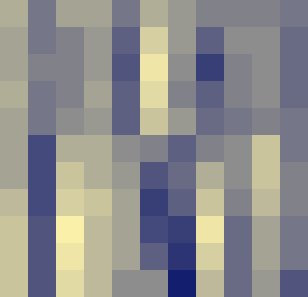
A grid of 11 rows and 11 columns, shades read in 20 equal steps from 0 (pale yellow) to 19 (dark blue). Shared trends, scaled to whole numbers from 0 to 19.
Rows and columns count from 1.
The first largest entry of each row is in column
2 5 8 5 5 2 2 6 7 7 7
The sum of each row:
97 103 106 103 104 100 95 92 92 94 101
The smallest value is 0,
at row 9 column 3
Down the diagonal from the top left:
6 11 10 7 13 10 12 4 12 7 14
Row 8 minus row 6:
-2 0 -3 -2 -2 6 0 -6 1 1 -1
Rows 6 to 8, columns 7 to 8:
13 10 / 12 6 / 13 4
